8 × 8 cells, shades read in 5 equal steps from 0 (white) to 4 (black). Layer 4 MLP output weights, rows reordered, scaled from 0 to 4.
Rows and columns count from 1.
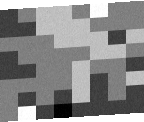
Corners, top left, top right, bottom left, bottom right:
3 2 2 3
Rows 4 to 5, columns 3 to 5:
2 2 2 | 2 2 1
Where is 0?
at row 1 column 6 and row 8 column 2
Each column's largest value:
3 3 3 4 3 3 3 3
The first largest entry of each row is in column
1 1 7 1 1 6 2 4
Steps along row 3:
same same down same same up down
